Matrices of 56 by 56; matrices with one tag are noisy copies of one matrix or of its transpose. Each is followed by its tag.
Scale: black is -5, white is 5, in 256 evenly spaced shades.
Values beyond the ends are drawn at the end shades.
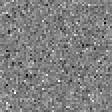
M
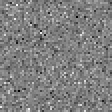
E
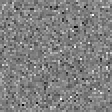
M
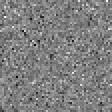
E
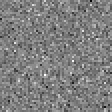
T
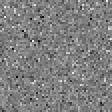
E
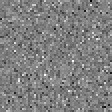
T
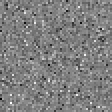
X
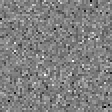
T
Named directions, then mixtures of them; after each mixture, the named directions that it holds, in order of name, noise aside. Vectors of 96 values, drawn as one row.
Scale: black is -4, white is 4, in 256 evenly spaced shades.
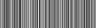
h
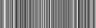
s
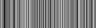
h, s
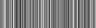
h, s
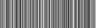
h, s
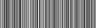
h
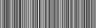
h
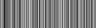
h, s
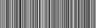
h, s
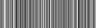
s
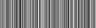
h, s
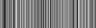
s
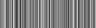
h, s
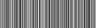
h, s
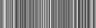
s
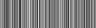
h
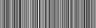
h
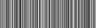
h, s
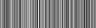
h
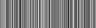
h, s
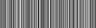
h, s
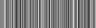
h, s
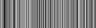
h, s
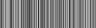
h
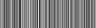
h
